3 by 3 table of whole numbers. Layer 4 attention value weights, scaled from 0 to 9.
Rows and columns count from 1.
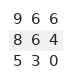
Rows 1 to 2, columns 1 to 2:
9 6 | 8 6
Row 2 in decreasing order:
8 6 4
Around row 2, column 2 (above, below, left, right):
6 3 8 4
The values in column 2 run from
3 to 6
